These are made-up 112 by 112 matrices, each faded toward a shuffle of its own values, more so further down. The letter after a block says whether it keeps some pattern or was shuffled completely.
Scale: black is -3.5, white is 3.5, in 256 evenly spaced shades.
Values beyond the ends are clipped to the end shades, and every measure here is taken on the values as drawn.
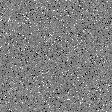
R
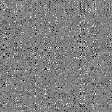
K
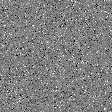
R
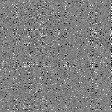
K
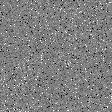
R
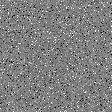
R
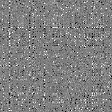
K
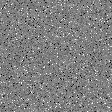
R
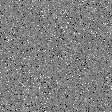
R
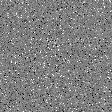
R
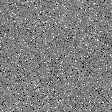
R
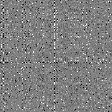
K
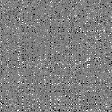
K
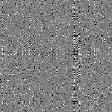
K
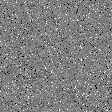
R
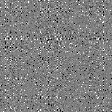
K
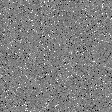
R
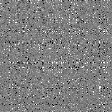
K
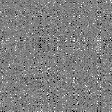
K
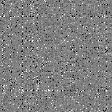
K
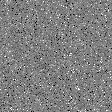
R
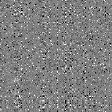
K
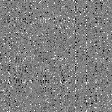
K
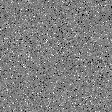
R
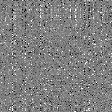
K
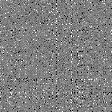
K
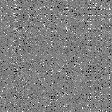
K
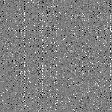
K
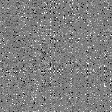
K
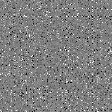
K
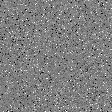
R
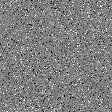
R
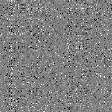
K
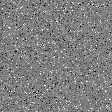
R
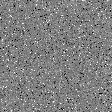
R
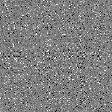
K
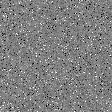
R
